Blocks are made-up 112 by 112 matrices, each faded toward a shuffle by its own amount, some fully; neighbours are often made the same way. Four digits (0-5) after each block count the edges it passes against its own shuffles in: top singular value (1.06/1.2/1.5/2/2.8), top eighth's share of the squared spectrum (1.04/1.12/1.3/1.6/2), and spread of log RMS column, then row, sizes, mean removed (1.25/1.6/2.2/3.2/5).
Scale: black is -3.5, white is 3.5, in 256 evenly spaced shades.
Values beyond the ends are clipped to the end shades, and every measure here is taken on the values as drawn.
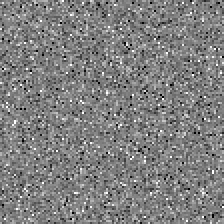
0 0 0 0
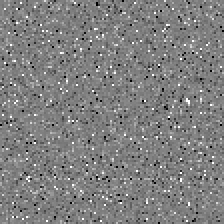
2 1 0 0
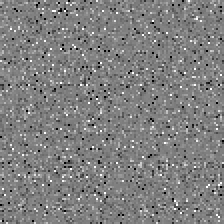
3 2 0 1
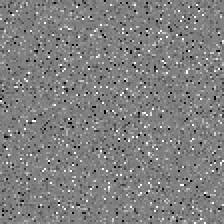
0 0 0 0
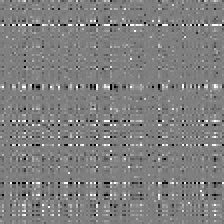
5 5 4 4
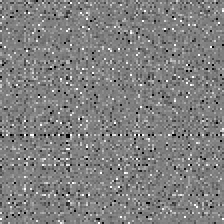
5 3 2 2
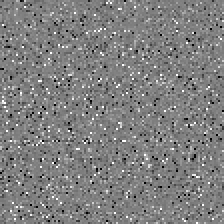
3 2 0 1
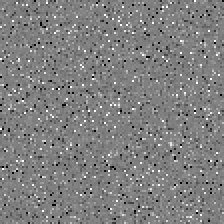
0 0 0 0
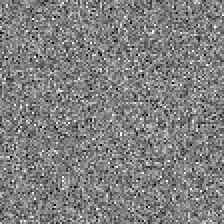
2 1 0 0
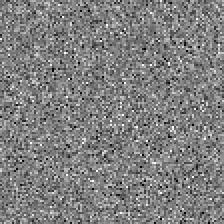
2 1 0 0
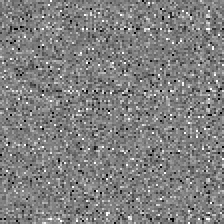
4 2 1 2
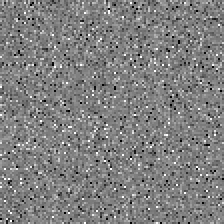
2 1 0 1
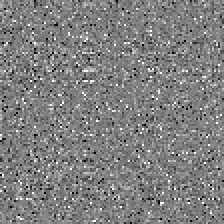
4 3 1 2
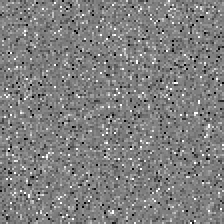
2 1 0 0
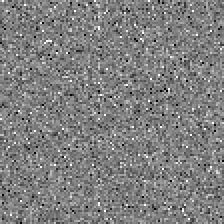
1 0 0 0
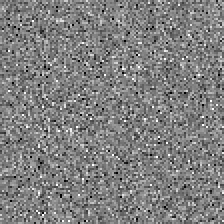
0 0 1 0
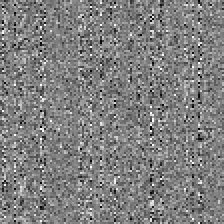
2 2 4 0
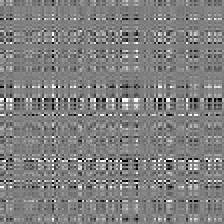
5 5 4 5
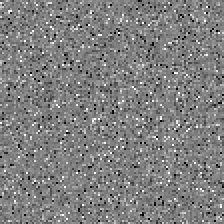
2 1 0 0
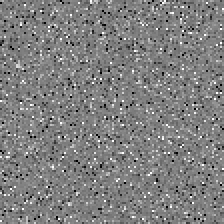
0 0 0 0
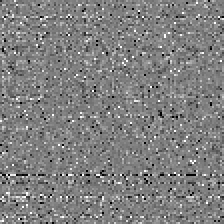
4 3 1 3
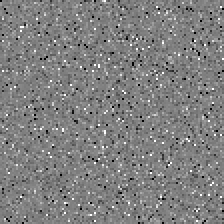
0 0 0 0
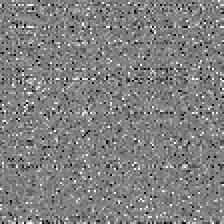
4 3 1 2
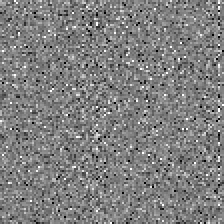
4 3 2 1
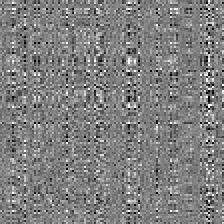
5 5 4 3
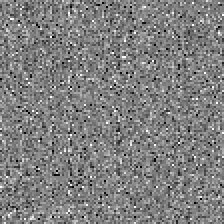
3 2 2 1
